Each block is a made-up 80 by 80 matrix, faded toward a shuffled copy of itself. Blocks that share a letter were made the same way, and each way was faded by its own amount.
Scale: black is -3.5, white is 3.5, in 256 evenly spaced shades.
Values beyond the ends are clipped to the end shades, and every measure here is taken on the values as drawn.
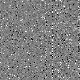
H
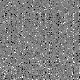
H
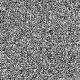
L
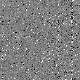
H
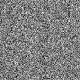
L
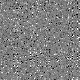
H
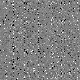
H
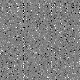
H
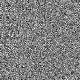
L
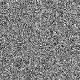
L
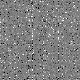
H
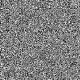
L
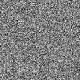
L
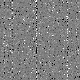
H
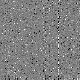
H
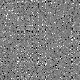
H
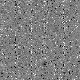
H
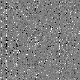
H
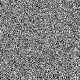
L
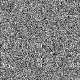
L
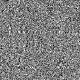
L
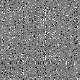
H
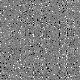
H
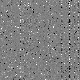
H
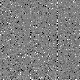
H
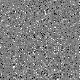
H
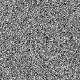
L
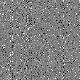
H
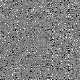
H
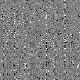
H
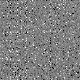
H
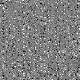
H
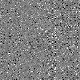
H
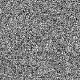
L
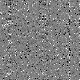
H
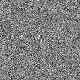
L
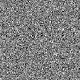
L
